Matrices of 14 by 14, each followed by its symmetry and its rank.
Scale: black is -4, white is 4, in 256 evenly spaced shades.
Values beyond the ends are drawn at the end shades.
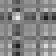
symmetric, rank one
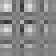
symmetric, rank one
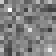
symmetric, rank three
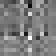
neither, rank two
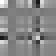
symmetric, rank one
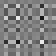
symmetric, rank one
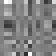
neither, rank two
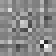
symmetric, rank three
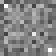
symmetric, rank three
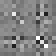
symmetric, rank three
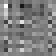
neither, rank two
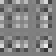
symmetric, rank one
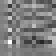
neither, rank two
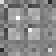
symmetric, rank three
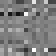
neither, rank two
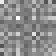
symmetric, rank three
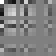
symmetric, rank one
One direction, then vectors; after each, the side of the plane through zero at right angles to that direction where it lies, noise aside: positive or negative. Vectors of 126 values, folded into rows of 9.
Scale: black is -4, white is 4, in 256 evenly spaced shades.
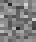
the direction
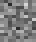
positive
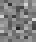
positive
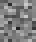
positive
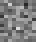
negative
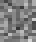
positive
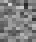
negative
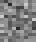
positive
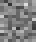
positive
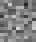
negative
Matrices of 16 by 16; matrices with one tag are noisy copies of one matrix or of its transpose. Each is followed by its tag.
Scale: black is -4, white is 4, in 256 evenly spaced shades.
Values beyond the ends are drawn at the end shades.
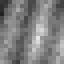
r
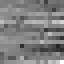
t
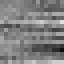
t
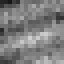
r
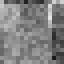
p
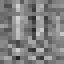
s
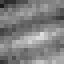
r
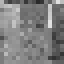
p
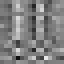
s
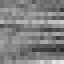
t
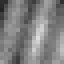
r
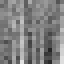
t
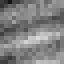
r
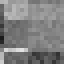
p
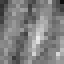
r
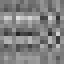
s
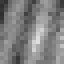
r
